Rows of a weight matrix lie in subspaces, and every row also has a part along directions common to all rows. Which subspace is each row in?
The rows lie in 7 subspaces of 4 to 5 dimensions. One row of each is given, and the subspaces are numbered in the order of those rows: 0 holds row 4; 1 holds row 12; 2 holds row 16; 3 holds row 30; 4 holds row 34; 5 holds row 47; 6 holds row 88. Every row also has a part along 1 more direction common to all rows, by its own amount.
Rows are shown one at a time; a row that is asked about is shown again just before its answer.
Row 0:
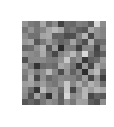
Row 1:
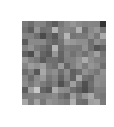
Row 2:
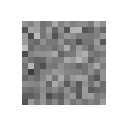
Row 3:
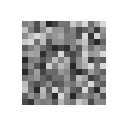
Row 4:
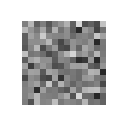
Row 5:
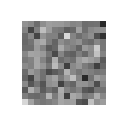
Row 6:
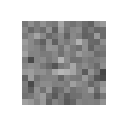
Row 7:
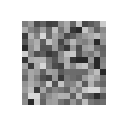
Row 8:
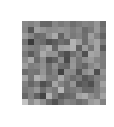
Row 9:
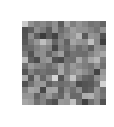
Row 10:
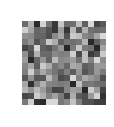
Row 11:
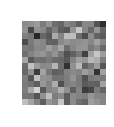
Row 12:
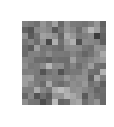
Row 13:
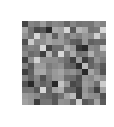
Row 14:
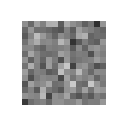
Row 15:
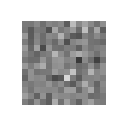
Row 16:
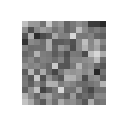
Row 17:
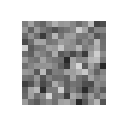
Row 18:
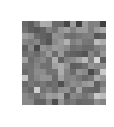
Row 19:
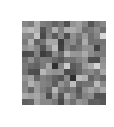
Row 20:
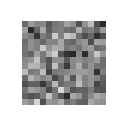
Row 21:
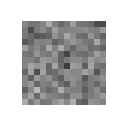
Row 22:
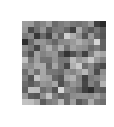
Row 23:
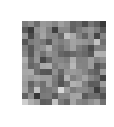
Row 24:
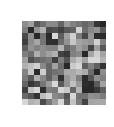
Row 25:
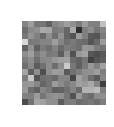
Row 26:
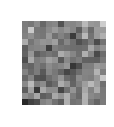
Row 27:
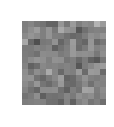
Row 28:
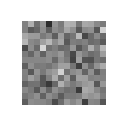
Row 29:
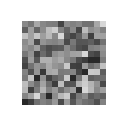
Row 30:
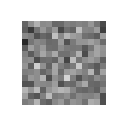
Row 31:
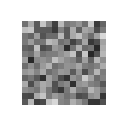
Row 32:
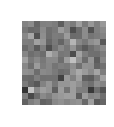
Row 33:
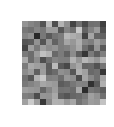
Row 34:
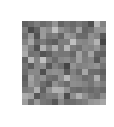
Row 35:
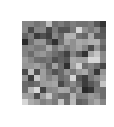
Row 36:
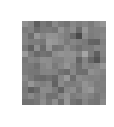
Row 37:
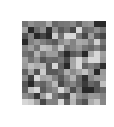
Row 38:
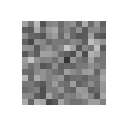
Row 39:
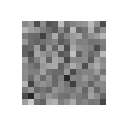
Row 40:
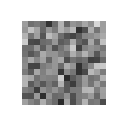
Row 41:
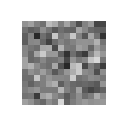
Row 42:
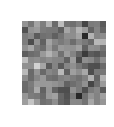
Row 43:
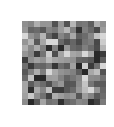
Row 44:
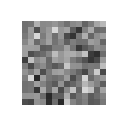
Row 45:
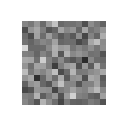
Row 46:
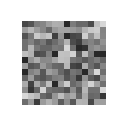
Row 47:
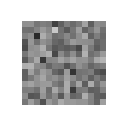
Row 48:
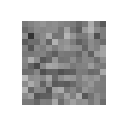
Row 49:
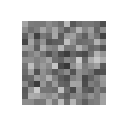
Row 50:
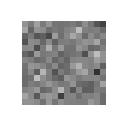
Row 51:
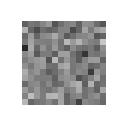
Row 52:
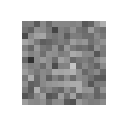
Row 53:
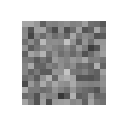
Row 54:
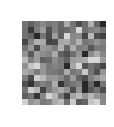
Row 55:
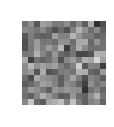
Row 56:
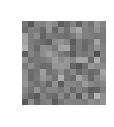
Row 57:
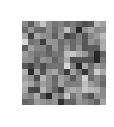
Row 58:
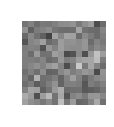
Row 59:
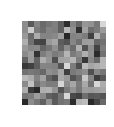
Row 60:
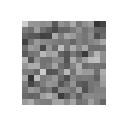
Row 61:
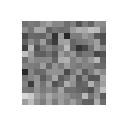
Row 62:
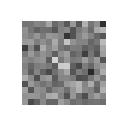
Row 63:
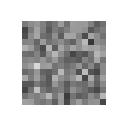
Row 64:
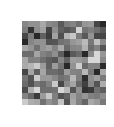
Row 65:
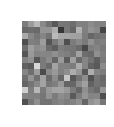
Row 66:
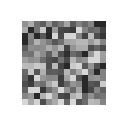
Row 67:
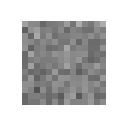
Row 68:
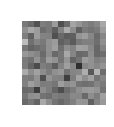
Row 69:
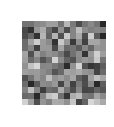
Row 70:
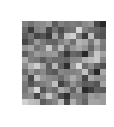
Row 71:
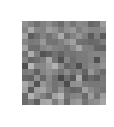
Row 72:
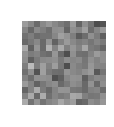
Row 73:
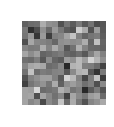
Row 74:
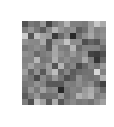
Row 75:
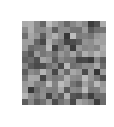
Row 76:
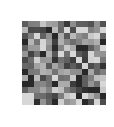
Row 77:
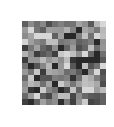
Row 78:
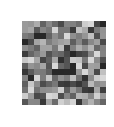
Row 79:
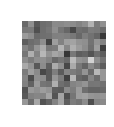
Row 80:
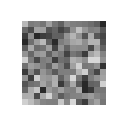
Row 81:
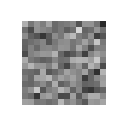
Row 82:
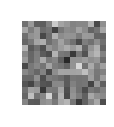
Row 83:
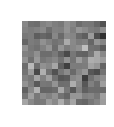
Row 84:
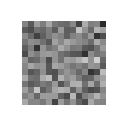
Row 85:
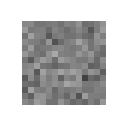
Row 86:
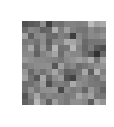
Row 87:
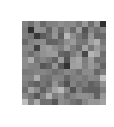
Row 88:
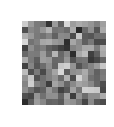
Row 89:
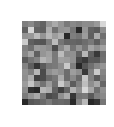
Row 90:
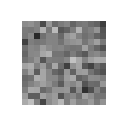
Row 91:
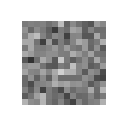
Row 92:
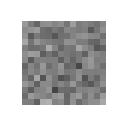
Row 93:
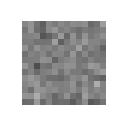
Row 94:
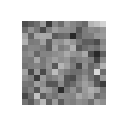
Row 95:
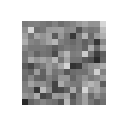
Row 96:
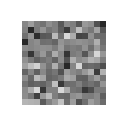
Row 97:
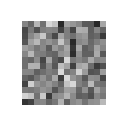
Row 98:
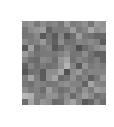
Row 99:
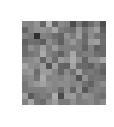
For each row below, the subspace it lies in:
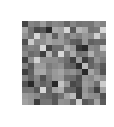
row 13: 6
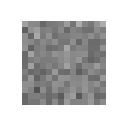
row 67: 0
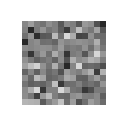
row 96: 3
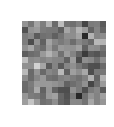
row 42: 5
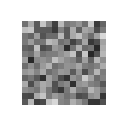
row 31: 4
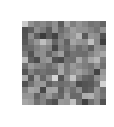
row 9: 6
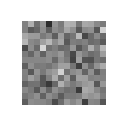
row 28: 6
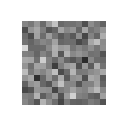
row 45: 5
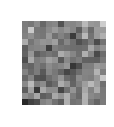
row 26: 1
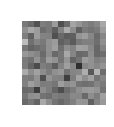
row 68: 3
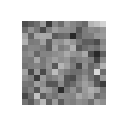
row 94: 2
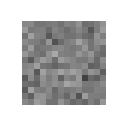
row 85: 1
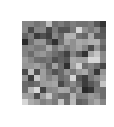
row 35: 6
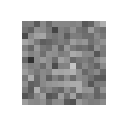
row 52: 1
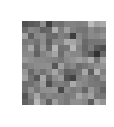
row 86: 2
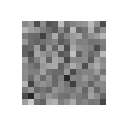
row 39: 4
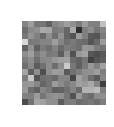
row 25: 6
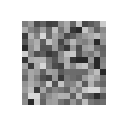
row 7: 0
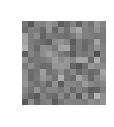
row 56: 0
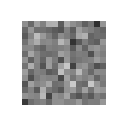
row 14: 4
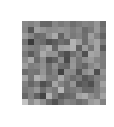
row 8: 4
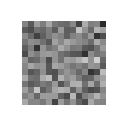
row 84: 0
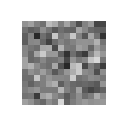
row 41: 2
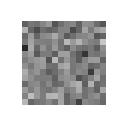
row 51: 0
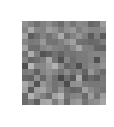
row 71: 3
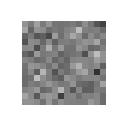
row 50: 2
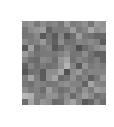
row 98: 6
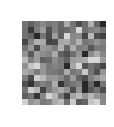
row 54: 2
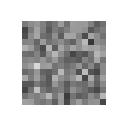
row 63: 5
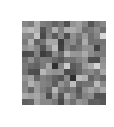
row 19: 2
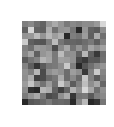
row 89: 2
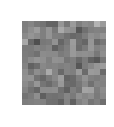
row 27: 4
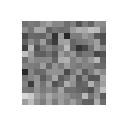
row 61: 6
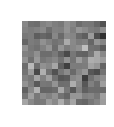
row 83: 3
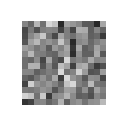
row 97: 4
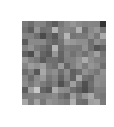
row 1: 2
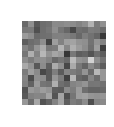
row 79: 2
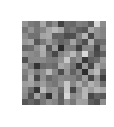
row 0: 5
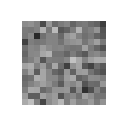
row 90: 5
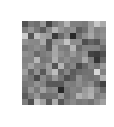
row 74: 2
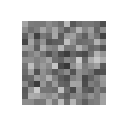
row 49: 3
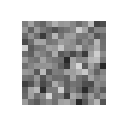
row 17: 5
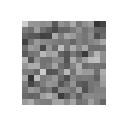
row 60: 4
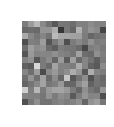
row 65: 3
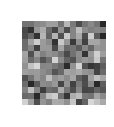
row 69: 2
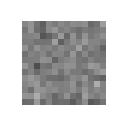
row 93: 2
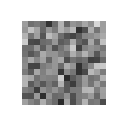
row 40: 4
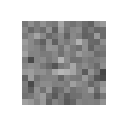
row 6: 1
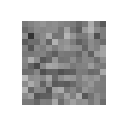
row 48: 1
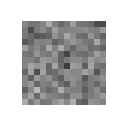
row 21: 3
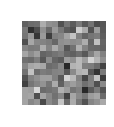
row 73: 4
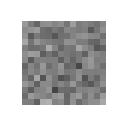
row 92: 3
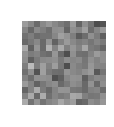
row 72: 3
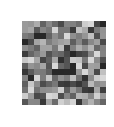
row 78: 1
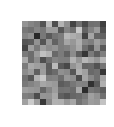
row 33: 5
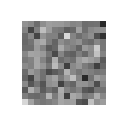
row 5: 2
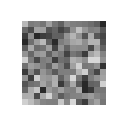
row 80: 6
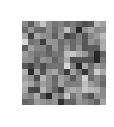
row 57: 5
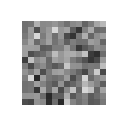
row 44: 3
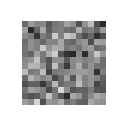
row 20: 6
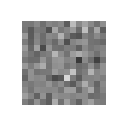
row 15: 3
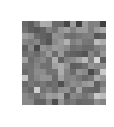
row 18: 0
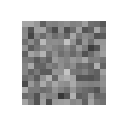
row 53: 0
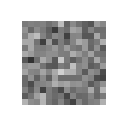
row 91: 1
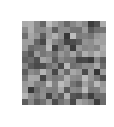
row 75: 2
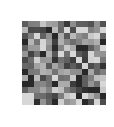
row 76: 6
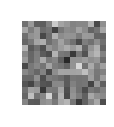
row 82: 5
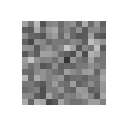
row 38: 4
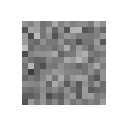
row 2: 0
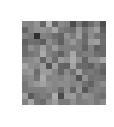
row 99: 5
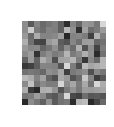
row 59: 2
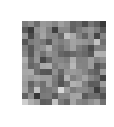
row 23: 1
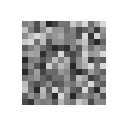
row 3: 5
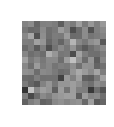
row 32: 1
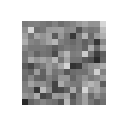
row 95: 1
